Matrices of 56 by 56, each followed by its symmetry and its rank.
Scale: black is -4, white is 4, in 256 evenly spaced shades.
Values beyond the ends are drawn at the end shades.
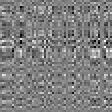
neither, rank three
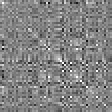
symmetric, rank five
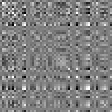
symmetric, rank three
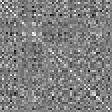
symmetric, rank five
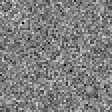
symmetric, full rank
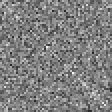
symmetric, full rank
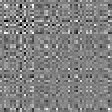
symmetric, rank three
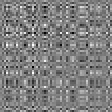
antisymmetric, rank two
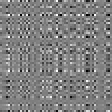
neither, rank two
